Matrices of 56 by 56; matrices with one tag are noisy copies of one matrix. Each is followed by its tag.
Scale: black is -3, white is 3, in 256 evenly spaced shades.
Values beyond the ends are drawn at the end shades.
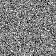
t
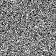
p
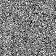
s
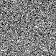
p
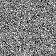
t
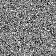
t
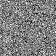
s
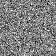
t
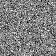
t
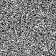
p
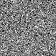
p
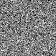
p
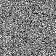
s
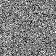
s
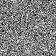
p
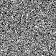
p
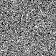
p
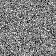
t
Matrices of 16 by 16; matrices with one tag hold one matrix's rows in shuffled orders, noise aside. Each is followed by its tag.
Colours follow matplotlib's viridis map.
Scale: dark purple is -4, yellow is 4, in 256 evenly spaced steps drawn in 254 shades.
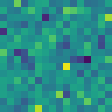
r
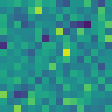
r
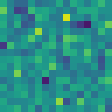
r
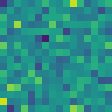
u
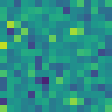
u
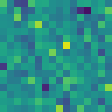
r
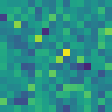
r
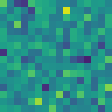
r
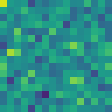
u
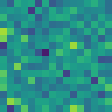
u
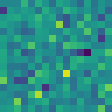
r
